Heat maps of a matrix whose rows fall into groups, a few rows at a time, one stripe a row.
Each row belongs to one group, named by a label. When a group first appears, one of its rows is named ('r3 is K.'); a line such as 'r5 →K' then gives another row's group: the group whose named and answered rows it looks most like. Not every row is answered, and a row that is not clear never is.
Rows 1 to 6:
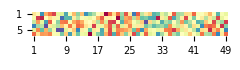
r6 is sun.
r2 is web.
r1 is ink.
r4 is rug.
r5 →ink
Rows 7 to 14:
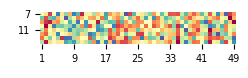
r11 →web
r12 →sun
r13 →ink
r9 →sun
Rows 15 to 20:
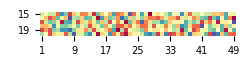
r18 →web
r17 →ink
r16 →sun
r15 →rug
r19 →web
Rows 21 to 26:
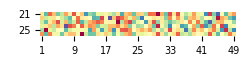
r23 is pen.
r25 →web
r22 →ink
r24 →rug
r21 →sun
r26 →sun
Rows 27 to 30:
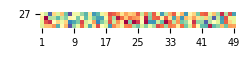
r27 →ink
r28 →web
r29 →web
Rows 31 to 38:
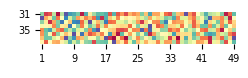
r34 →sun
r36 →pen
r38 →web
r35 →ink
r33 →sun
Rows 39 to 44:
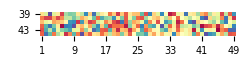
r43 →ink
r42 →ink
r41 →pen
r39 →ink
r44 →pen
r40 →sun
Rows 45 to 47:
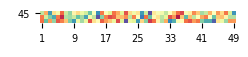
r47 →pen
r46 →ink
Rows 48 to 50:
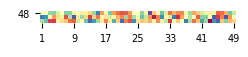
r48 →ink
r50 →sun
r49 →pen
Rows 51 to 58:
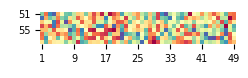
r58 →pen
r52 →rug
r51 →rug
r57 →pen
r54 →web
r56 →pen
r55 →pen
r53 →rug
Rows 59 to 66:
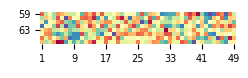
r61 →pen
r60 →rug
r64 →web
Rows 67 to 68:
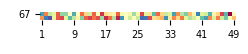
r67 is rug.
